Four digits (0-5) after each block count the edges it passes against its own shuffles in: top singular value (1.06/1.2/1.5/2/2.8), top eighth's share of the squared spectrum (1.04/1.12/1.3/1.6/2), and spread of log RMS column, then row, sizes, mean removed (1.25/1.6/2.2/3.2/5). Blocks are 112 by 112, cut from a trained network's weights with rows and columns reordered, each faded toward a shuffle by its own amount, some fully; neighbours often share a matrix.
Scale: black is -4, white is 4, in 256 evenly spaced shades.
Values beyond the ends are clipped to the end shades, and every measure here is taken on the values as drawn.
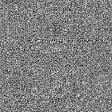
3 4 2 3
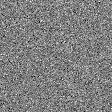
1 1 0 0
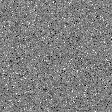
0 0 0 0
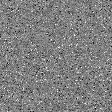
1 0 0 0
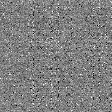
2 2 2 0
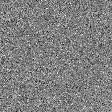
0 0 0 0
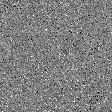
0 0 0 0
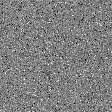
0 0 0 0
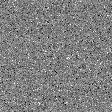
0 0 0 0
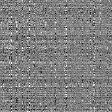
4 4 4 1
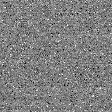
2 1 1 0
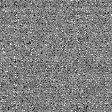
2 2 2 0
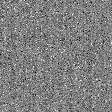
1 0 0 0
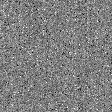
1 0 0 0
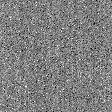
2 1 0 0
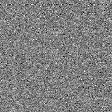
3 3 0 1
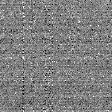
4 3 3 0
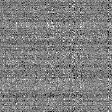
4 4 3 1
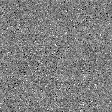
2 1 1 0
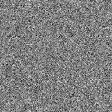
3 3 0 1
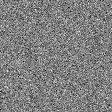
1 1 0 0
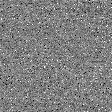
1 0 0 0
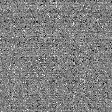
3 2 2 0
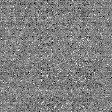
3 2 2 0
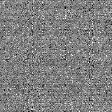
3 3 3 0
